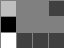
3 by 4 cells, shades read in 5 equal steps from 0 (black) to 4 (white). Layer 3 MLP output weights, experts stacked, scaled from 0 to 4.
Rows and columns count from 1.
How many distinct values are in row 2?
2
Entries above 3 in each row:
0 0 1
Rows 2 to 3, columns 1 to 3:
0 2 2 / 4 1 1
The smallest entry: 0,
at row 2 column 1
